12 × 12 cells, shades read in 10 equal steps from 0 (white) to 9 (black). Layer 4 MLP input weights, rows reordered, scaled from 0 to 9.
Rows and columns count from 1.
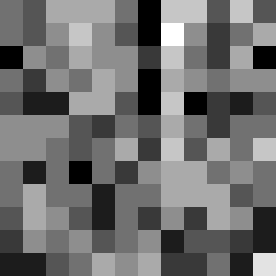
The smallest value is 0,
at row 2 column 8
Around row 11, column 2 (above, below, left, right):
3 8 7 5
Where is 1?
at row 12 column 12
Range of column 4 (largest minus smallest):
7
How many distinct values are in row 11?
5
